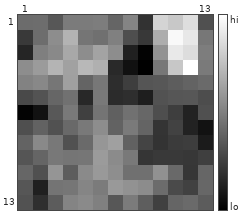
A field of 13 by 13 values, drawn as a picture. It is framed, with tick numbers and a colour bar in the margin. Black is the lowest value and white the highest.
Mirror symmetry: none. Odd rows or columns: none. Calmest part: middle right. Average level on the scale: 40%. Roughest part: top right. Ninth with the highest average: top right. Odd patch: higher, in the top right.
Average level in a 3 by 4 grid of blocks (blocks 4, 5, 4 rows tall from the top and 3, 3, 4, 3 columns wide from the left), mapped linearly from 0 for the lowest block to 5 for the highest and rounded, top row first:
2 3 1 5 | 1 2 1 0 | 1 3 2 1
